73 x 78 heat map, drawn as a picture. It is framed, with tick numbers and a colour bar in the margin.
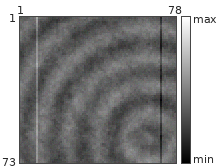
There is no overall slope. Rings spread out from the bottom right. Columns 9 and 71 differ from the columns beside them. The values follow a bell shape. The halves do not mirror each other. On average the colour sits 40% of the way up the scale.
